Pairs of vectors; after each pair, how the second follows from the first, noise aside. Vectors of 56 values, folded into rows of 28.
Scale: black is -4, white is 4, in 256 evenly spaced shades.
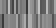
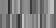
shuffled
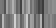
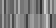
shuffled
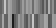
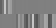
partly zeroed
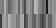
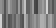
negated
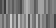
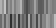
negated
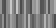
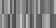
wrapped around
